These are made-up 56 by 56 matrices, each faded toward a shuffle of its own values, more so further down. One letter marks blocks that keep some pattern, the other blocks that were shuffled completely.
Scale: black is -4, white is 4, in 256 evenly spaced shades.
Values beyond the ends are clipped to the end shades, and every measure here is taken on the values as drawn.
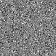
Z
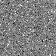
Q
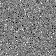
Q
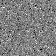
Q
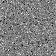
Q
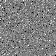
Q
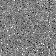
Z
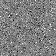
Z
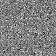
Z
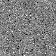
Z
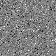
Q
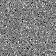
Z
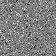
Q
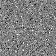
Z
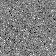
Q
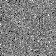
Z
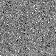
Q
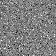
Z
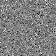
Z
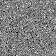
Q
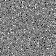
Z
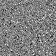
Q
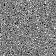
Q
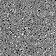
Z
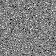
Z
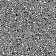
Q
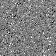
Q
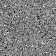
Q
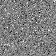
Z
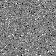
Z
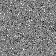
Q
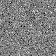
Q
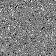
Z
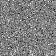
Z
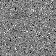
Q
